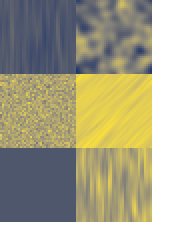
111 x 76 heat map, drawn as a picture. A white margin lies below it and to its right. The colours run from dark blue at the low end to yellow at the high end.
The table splits into 3 rows of 2 panels. Panel 1,1: low, streaked downward, faint in contrast. Panel 1,2: middling, blotchy, strong in contrast. Panel 2,1: high, fine-grained. Panel 2,2: very high, slanting up to the right, faint in contrast. Panel 3,1: low, flat. Panel 3,2: high, streaked downward.
